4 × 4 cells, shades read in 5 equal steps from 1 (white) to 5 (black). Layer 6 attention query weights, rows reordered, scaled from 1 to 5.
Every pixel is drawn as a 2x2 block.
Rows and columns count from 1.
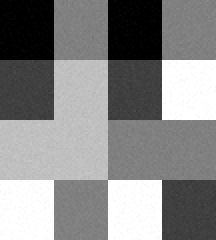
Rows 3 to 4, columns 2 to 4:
2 3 3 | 3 1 4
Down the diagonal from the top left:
5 2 3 4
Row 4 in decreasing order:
4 3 1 1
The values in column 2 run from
2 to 3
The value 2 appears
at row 2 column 2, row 3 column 1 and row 3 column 2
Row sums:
16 11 10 9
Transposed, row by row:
5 4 2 1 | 3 2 2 3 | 5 4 3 1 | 3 1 3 4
